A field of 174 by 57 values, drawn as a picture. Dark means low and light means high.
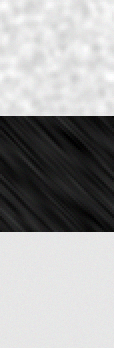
It is made of 3 by 1 panels. Panel 1,1: very high, blotchy, faint in contrast. Panel 2,1: very low, slanting down to the right, faint in contrast. Panel 3,1: very high, flat.
